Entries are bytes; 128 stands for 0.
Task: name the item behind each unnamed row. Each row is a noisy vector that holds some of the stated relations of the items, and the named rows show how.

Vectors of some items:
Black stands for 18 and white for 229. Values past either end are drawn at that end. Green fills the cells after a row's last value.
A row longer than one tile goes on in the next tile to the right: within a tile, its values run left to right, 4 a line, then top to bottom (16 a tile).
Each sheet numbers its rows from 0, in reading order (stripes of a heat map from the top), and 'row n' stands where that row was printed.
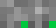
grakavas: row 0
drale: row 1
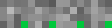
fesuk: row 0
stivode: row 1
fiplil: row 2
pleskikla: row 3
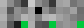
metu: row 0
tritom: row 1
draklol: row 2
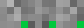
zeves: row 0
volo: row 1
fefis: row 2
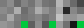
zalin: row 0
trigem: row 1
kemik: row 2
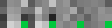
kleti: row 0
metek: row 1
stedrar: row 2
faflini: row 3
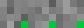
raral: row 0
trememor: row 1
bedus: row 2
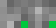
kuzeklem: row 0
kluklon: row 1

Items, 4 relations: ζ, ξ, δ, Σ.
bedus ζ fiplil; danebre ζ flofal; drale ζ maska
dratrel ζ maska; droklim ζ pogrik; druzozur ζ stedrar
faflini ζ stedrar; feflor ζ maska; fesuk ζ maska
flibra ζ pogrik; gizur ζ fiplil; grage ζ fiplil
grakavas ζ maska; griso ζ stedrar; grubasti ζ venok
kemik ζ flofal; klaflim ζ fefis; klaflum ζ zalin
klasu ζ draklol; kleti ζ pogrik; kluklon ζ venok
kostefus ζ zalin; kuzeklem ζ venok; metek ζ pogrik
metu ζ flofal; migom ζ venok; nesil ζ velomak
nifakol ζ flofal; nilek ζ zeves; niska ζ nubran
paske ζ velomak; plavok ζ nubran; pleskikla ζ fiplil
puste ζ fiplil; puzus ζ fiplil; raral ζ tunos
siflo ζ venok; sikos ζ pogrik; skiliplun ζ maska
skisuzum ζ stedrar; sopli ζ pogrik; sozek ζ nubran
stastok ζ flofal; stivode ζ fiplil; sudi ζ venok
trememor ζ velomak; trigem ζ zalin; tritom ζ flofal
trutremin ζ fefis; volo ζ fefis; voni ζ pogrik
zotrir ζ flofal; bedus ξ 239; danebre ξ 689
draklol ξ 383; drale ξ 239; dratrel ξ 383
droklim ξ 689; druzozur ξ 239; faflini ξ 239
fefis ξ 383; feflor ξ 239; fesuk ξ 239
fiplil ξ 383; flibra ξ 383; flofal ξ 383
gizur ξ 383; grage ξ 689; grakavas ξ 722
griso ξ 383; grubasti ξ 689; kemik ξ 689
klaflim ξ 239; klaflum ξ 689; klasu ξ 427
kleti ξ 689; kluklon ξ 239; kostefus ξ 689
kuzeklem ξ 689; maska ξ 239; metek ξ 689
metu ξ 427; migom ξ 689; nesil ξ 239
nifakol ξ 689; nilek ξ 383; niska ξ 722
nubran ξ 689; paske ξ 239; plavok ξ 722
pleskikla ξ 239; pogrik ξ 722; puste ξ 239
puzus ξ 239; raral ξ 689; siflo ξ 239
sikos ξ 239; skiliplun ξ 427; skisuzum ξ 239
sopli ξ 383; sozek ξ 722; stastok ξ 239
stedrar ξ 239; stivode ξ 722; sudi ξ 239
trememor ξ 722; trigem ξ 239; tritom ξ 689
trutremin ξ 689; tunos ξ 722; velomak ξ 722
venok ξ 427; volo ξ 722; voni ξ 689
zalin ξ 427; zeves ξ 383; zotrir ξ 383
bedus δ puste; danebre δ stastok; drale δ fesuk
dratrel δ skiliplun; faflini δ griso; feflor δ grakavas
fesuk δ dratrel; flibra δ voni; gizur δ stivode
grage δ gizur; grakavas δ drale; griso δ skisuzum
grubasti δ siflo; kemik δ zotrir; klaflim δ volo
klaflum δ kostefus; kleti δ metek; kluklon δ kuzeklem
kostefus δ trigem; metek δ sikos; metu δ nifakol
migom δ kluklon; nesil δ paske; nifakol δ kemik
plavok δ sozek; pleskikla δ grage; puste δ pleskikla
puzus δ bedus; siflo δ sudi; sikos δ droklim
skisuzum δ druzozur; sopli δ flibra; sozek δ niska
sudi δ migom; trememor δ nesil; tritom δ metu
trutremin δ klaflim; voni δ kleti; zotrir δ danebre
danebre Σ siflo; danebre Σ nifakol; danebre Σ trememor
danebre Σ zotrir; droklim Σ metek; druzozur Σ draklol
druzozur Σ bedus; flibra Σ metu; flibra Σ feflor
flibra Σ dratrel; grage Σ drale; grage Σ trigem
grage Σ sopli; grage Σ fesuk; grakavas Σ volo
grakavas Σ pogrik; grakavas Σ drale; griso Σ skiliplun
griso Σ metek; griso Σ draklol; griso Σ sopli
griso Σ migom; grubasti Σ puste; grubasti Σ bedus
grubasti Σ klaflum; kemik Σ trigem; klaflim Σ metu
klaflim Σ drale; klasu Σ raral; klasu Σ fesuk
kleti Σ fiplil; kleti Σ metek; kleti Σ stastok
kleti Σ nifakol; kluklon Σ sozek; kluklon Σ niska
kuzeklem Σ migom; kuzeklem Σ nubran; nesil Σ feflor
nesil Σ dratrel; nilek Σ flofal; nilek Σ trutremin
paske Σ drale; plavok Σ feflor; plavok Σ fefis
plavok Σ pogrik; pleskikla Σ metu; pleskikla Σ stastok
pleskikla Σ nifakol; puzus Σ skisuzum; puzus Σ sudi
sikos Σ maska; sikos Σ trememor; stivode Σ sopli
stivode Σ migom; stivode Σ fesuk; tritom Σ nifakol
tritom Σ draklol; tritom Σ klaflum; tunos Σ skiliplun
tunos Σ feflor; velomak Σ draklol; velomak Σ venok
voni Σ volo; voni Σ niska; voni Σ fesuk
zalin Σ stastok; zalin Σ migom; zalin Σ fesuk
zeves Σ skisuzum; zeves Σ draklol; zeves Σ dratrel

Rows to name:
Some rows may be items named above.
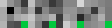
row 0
tritom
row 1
danebre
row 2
voni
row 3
grubasti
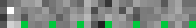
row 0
sikos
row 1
tunos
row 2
puzus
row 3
metu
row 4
nubran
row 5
trememor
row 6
dratrel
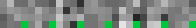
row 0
nesil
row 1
stivode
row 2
danebre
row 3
feflor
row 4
droklim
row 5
sopli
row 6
trememor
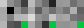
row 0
tritom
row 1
zotrir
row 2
fiplil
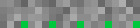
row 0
nilek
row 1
gizur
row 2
griso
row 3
venok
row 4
velomak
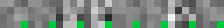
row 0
plavok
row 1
sozek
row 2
flibra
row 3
pogrik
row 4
feflor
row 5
siflo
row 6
flofal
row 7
klaflim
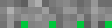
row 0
kluklon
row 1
tunos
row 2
siflo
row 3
paske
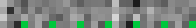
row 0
nifakol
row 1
grage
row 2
puzus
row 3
klasu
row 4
stastok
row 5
kluklon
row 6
migom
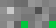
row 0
skiliplun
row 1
kostefus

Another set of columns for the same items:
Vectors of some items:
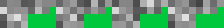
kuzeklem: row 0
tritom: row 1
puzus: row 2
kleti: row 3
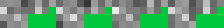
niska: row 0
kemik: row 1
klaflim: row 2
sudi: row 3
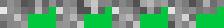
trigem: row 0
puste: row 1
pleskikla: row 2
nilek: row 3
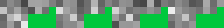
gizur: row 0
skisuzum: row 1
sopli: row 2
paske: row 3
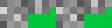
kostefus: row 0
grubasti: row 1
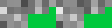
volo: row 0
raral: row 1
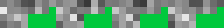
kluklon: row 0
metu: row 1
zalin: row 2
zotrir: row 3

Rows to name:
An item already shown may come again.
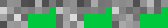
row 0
sopli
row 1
zeves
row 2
trememor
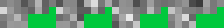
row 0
siflo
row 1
puzus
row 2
dratrel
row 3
zalin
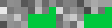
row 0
raral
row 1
grage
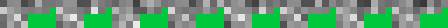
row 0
zeves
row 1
skiliplun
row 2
fiplil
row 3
grakavas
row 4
metek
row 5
flibra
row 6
venok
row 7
pogrik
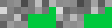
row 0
plavok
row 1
sozek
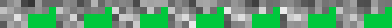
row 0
flofal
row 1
griso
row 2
stivode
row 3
gizur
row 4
stastok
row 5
sikos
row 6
nubran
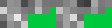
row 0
dratrel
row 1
zalin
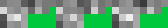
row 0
danebre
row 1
migom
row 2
droklim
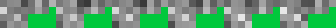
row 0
grakavas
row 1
pogrik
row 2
voni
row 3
nifakol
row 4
dratrel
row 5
klasu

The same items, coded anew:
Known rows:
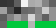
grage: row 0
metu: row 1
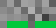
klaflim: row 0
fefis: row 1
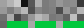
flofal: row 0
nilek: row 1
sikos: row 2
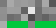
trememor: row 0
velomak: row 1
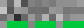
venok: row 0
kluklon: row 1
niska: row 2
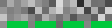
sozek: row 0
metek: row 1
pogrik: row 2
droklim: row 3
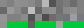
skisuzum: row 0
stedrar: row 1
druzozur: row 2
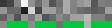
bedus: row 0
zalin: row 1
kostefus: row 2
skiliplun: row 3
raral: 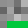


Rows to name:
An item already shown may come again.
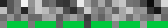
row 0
puzus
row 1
tritom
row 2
grage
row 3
nubran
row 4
sopli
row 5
stivode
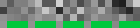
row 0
dratrel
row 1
flibra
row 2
stastok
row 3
griso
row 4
gizur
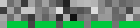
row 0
stastok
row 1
nubran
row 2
fiplil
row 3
nifakol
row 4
kuzeklem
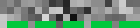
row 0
klasu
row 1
danebre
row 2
fiplil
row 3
zotrir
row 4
tritom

